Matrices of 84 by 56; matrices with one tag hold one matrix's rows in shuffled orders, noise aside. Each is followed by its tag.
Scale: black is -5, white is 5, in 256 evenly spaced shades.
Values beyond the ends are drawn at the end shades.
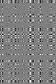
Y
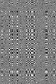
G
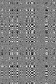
G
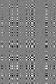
G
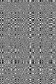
Y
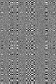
G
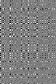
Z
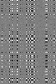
G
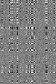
G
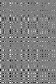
Z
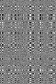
Y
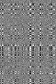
Y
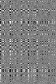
Z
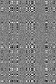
G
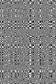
Y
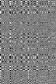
Z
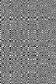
Z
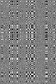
G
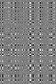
Y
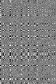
Z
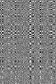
Y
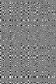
Z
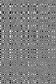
Z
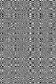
Y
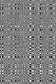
Y
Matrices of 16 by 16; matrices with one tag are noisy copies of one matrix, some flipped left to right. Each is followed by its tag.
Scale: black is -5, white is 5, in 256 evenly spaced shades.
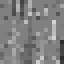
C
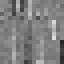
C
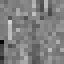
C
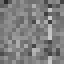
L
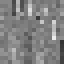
C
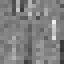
C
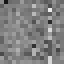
L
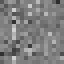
L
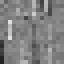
C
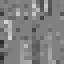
C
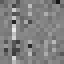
L
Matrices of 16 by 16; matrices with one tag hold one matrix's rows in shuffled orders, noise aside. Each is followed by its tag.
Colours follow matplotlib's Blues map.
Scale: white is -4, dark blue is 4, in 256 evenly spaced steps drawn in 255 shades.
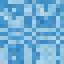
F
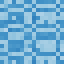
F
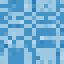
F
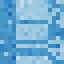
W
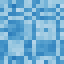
F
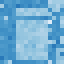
W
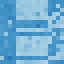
W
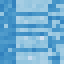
W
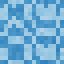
F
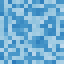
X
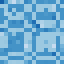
F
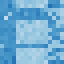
W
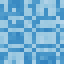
F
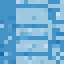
W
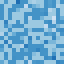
X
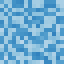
X
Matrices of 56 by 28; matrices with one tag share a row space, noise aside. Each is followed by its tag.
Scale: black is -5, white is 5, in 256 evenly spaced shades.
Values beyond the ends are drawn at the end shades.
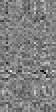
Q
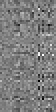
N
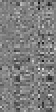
N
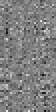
Q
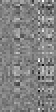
N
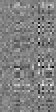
N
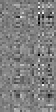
N
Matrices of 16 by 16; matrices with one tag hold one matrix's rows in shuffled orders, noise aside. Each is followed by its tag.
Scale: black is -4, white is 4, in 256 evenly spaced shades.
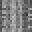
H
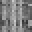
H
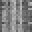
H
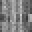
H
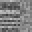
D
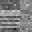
D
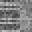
D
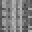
H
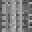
H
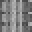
H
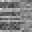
D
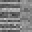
D
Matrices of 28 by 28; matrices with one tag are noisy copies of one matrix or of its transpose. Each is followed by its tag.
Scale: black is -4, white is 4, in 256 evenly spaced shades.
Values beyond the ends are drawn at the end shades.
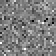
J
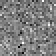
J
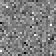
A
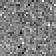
J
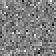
A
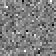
A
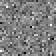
A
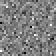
A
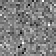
J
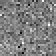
J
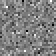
A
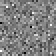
A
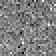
J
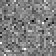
J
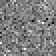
J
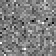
J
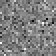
J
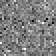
J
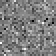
J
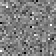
A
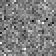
J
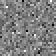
A
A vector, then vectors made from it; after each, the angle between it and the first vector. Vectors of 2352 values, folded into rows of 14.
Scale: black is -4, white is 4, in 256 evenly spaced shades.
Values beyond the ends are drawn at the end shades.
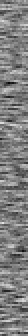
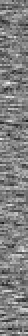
nearly opposite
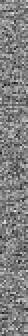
partly aligned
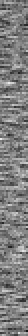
nearly opposite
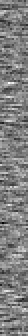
nearly opposite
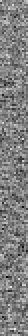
partly aligned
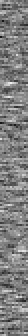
nearly opposite
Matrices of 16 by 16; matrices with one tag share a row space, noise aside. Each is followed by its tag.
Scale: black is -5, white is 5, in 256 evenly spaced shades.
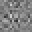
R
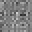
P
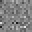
P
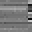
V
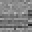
V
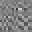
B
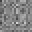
P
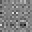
P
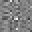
R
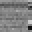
V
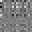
P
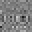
P
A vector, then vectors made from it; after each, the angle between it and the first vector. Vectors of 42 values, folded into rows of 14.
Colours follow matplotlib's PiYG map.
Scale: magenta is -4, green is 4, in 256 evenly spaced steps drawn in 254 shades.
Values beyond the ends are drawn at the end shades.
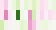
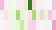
partly aligned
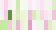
partly aligned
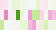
nearly parallel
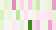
orthogonal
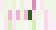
partly opposed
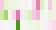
partly opposed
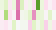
partly opposed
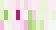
nearly opposite
